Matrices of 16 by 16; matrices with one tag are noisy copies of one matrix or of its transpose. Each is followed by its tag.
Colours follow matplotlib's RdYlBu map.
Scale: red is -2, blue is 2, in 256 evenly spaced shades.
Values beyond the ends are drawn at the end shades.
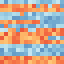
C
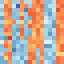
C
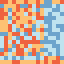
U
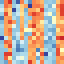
C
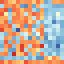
U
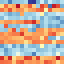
C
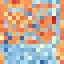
U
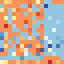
U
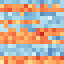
C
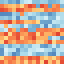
C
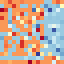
U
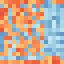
U
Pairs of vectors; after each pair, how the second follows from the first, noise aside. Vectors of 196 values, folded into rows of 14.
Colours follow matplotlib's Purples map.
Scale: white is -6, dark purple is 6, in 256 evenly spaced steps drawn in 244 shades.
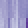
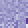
sign-scrambled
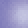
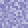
shuffled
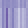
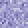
shuffled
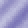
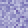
shuffled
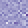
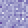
shuffled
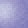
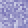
shuffled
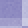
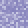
shuffled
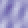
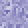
sign-scrambled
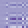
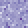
shuffled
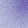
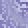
sign-scrambled
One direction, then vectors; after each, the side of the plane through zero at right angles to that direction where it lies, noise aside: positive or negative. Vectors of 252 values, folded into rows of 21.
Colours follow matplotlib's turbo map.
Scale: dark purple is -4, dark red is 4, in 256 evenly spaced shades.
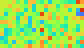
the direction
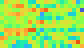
negative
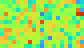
negative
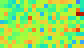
negative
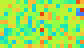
positive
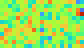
negative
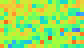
positive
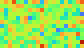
positive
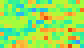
positive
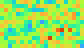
positive
